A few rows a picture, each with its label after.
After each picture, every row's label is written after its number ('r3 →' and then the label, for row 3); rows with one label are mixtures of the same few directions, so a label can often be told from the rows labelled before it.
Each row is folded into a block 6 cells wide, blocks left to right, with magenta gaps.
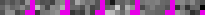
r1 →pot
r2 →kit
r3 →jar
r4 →jar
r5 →kit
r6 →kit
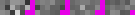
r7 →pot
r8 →kit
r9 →kit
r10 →pot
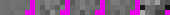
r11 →pot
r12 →pot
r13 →jar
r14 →jar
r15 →kit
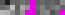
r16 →jar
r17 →pot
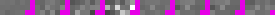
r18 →pot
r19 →pot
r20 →pot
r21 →kit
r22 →kit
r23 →kit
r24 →kit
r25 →jar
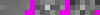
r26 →kit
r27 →kit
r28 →jar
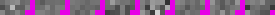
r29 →kit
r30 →jar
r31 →pot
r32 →jar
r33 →pot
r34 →jar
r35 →jar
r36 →kit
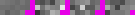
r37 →pot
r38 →kit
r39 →kit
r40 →kit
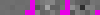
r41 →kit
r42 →kit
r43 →kit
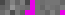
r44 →jar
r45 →pot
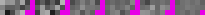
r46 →pot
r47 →pot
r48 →jar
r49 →pot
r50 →jar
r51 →jar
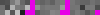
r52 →pot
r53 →kit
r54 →kit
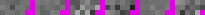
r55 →kit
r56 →pot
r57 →pot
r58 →kit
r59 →kit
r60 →pot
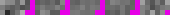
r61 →pot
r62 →pot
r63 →jar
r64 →jar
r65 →jar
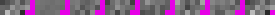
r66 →pot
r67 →pot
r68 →pot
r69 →jar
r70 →jar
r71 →jar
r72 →pot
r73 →pot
